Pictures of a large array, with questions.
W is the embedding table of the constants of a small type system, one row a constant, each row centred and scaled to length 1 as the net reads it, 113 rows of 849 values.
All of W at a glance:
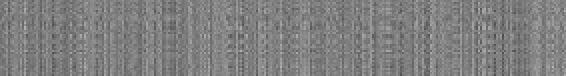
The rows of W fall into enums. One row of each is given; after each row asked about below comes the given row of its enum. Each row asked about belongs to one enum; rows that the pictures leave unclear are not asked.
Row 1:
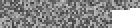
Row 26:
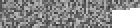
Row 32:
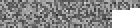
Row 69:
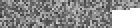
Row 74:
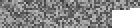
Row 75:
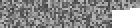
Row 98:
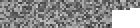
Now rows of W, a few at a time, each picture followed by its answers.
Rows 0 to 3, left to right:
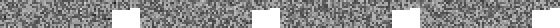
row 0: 32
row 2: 75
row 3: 74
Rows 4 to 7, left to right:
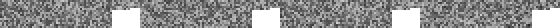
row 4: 69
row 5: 74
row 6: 69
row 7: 98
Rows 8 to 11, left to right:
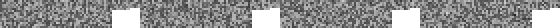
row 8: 26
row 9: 75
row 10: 1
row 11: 32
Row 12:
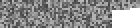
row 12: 75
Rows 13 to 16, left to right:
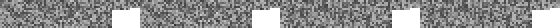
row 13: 74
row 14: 74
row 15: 75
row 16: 75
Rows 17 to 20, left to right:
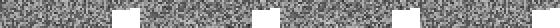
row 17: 26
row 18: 98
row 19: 98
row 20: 26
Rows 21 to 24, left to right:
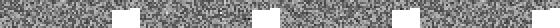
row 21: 1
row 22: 32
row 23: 74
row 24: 1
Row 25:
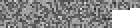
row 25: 32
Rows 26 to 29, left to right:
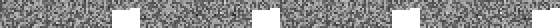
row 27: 32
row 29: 32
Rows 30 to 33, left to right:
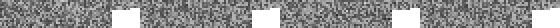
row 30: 69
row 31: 75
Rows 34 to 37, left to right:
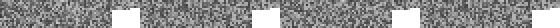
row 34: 69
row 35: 75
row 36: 1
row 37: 75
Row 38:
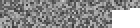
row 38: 1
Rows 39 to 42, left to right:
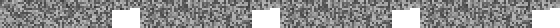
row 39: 74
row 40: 75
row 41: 75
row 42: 75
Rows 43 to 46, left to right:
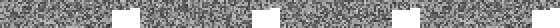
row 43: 98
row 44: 75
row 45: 32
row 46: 98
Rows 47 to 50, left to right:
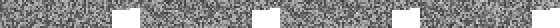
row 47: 26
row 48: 74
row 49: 74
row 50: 69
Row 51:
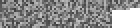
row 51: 26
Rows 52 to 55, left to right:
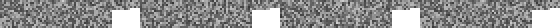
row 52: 1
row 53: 26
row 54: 69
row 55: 1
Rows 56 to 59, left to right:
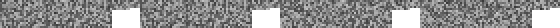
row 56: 26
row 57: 26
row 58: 1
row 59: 74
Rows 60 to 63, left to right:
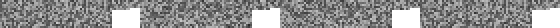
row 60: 26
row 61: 98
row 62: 74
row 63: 26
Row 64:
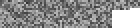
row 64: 74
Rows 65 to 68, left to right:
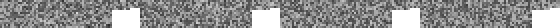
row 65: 98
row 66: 69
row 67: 1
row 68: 75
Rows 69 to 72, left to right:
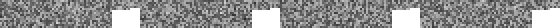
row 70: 32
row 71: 26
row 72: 1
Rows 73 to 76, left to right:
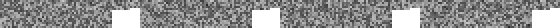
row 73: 1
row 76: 98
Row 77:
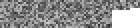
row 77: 98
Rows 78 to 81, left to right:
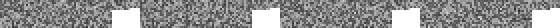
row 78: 1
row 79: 26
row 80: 1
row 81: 32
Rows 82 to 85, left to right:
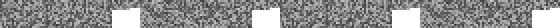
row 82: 26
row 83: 74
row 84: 26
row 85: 74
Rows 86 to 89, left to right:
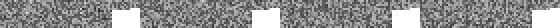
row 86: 32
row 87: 1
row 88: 75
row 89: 26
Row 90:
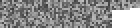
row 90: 75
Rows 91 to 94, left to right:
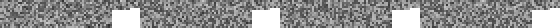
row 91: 98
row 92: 1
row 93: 75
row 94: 1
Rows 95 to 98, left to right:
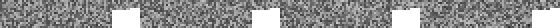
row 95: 26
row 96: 1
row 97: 69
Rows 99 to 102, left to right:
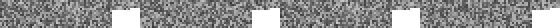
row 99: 69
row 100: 1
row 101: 69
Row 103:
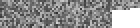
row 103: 69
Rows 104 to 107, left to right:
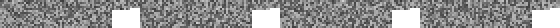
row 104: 74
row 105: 26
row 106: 1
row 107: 75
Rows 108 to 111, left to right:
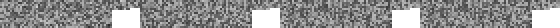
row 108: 98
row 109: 26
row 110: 75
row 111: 75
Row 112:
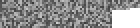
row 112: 26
